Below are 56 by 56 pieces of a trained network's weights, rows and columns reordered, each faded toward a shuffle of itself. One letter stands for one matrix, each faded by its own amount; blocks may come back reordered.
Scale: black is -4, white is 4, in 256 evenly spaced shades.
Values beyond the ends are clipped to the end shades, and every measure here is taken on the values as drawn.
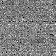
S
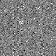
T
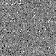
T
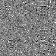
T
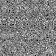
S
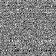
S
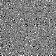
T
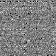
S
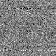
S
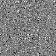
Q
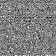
S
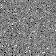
T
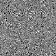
Q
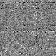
S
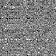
S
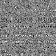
S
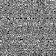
S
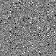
T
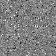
T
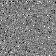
T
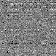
S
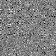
Q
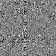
Q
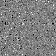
T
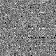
S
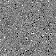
T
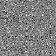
Q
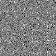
Q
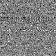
S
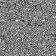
T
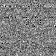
S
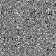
Q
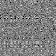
S
